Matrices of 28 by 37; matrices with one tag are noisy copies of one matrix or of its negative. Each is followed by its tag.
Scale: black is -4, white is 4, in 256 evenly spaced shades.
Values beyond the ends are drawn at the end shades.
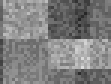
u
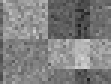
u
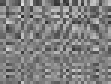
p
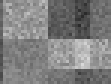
u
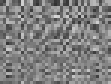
p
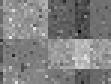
u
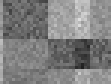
u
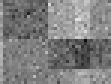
u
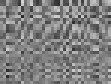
p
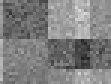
u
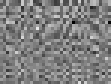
p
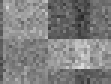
u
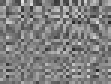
p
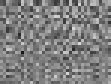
p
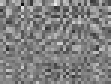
p
